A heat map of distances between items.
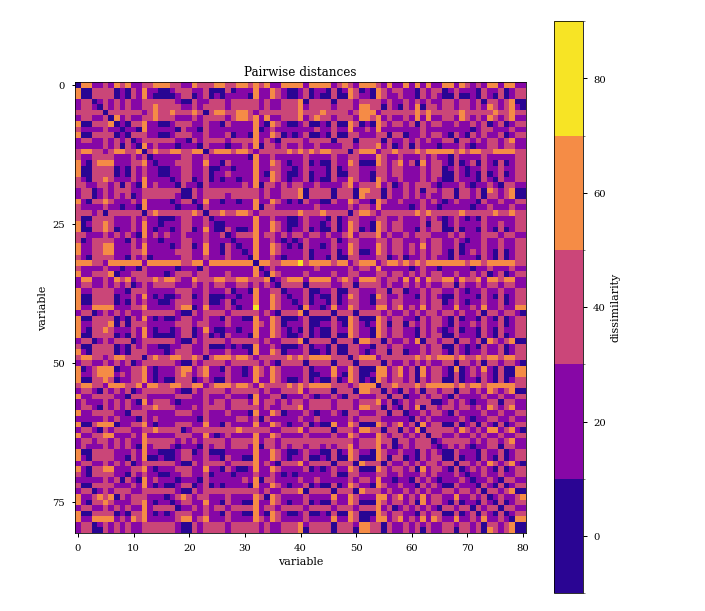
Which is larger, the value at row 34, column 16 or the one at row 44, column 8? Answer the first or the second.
the second
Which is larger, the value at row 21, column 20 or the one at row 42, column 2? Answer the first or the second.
the first
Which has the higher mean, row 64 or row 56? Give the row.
64
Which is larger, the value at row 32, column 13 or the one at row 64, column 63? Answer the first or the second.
the first
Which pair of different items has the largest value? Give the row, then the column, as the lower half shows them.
40, 32
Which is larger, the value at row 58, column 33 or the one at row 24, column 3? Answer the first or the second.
the second
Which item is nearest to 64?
57
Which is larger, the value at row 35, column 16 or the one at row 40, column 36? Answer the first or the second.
the first
